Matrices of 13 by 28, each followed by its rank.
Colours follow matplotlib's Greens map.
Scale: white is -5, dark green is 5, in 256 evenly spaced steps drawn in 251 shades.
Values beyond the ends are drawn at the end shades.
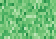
full rank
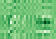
two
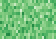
full rank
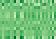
two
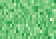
full rank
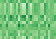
two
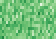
full rank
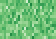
full rank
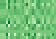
two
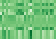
two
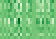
two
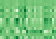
two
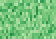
full rank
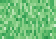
full rank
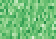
full rank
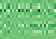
two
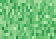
full rank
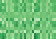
two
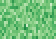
full rank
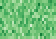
full rank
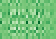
two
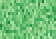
full rank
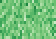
full rank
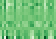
two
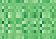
two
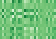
two
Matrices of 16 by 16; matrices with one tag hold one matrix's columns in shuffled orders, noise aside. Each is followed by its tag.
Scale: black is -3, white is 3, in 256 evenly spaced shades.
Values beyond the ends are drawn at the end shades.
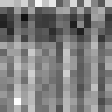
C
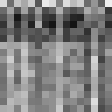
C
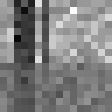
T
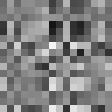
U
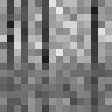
T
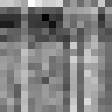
C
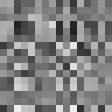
U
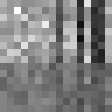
T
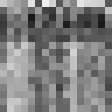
C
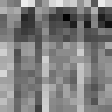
C
